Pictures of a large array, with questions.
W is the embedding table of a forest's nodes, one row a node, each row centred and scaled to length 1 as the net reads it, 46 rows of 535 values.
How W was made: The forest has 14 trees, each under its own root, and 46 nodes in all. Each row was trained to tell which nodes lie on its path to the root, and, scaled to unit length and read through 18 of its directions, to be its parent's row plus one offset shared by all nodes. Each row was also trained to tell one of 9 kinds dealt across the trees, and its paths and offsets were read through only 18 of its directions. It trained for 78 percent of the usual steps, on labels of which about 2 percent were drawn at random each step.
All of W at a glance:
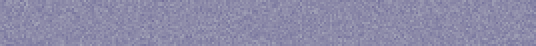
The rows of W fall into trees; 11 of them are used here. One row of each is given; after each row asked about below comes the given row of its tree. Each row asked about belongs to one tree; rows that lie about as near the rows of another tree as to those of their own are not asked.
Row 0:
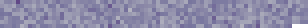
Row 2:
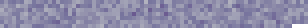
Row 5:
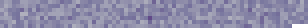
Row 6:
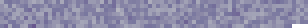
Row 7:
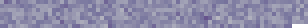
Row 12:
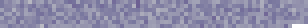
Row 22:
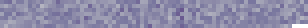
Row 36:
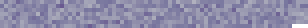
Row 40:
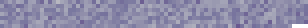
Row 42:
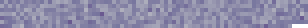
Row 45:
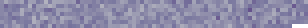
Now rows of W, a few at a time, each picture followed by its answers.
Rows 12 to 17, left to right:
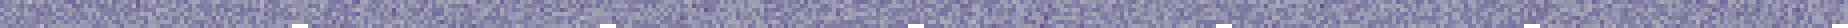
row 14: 42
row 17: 7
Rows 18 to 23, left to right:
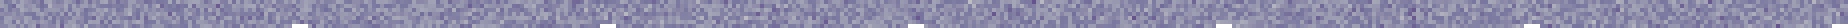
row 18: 22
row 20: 40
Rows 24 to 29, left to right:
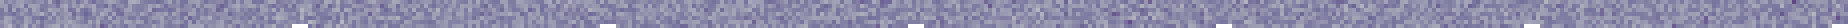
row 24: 5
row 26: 42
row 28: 7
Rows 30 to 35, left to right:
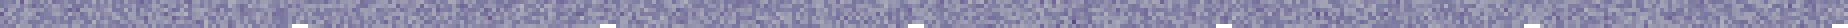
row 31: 5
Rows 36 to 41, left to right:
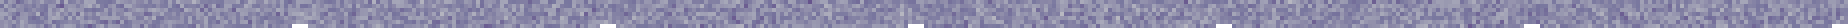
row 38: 45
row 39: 45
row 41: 45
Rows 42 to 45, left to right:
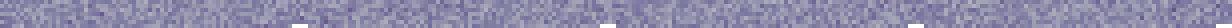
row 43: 5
